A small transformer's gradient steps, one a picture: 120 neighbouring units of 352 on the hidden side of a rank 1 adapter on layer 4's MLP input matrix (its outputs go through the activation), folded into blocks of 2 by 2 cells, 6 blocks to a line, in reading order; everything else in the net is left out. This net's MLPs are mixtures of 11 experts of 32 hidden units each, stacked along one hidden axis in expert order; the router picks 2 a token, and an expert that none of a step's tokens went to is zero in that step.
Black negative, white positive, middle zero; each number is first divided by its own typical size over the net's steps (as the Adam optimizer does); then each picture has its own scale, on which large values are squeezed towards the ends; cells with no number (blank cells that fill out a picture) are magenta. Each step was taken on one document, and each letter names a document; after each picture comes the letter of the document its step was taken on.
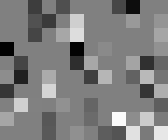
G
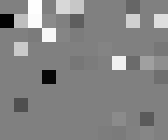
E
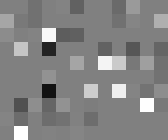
E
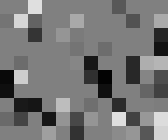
G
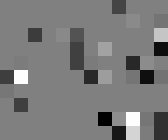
G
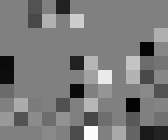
G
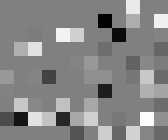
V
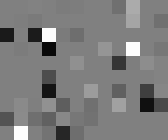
E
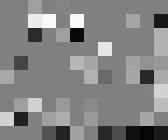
G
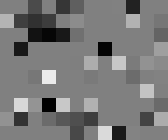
V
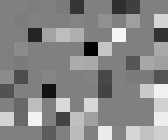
V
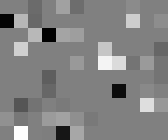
E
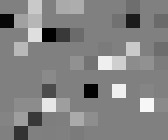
E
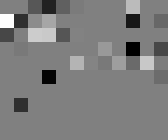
E
